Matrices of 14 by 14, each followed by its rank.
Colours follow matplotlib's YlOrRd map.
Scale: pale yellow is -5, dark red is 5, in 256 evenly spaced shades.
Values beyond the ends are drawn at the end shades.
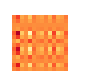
one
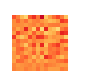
three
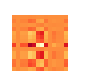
one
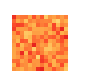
full rank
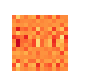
two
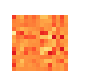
three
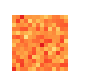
full rank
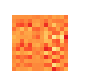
three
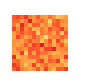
full rank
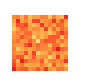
full rank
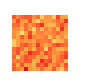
full rank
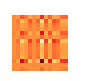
one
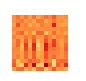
two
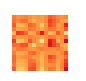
two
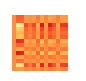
one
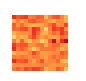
three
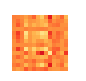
two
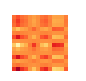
one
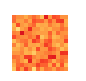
full rank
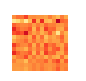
two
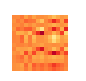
two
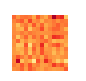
three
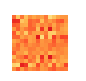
three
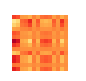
one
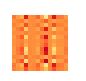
one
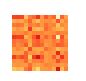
two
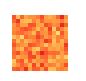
full rank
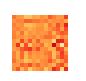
three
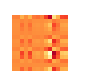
one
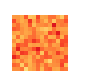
full rank
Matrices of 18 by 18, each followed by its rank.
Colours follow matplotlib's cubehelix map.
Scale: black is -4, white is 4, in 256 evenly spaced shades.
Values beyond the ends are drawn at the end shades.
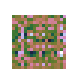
three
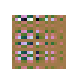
one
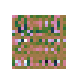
three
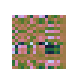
two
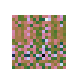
three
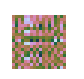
three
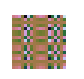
one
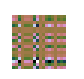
one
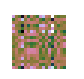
two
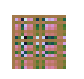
one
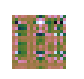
two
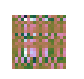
two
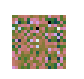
three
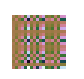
one
